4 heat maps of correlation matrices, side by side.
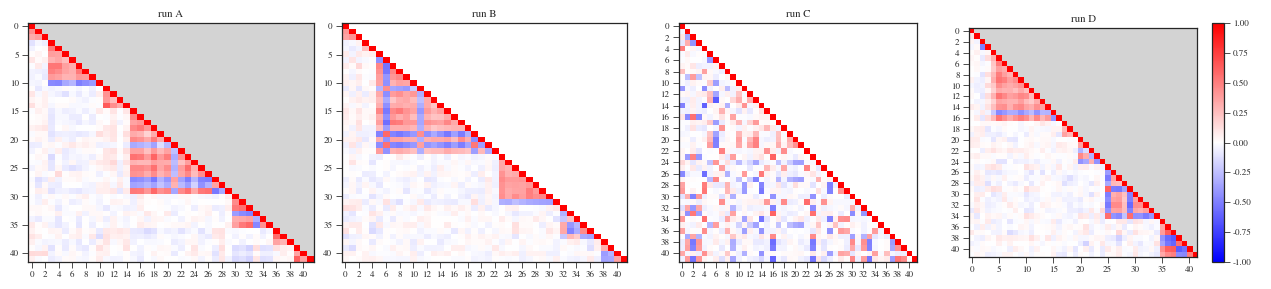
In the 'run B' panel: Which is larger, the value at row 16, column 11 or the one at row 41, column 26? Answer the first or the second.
the second
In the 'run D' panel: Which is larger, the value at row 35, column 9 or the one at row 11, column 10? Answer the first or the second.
the second
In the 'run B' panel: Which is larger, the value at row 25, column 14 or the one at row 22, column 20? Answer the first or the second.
the second
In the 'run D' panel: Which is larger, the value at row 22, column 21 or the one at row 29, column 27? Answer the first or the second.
the first
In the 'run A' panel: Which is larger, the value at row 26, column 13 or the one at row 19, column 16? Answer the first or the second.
the second
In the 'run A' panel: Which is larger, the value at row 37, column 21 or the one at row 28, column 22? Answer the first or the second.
the first
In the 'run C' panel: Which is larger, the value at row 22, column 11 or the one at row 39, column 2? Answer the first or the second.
the first
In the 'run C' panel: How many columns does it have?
42
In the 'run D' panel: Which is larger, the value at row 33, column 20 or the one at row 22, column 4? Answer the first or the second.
the second
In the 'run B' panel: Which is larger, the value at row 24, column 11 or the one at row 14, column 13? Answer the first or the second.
the second
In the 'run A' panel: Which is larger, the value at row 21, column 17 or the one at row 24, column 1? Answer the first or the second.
the second
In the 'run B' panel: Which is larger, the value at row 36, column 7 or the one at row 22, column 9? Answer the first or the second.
the second
